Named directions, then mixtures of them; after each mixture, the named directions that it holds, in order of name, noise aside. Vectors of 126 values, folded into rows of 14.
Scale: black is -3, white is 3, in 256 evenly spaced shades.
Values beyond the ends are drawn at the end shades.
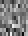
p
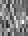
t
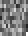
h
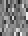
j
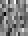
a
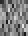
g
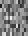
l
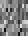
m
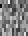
a, h, l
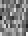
h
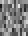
a, g, h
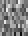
h, j, l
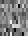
p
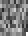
h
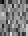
g, p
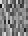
a, g, l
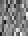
j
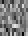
p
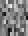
a, j, p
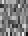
h, p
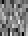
g, l, p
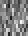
h, j, t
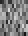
g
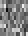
h, j, m
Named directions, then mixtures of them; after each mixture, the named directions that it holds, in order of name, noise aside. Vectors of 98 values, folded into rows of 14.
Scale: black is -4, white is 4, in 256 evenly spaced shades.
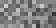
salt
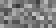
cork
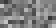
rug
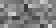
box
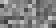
rug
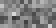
box, salt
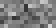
box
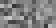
cork, rug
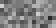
box, rug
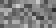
cork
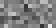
box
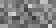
box, cork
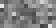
box, rug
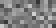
cork, rug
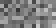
rug, salt
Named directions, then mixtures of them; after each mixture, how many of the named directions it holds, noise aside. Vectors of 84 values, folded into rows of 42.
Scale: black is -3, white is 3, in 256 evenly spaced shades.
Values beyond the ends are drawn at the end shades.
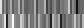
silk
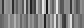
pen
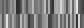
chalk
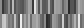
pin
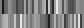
three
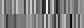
two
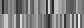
three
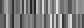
two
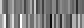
three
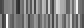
three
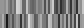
one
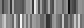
one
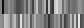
three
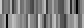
three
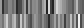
three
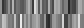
one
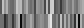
three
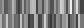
two
